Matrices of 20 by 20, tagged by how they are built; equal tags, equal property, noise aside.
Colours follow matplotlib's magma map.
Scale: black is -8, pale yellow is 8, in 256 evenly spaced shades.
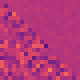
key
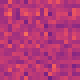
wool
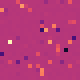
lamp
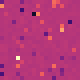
lamp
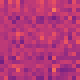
wool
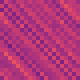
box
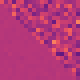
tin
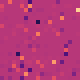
lamp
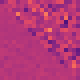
tin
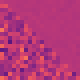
key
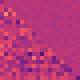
key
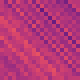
box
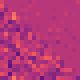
key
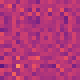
wool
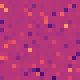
lamp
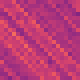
box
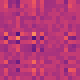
wool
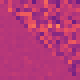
tin
